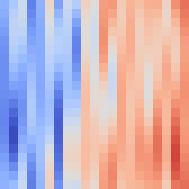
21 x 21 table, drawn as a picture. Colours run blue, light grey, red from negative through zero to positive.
Streaks run downward. Values rise toward the right. The ninth with the highest average is the bottom right.
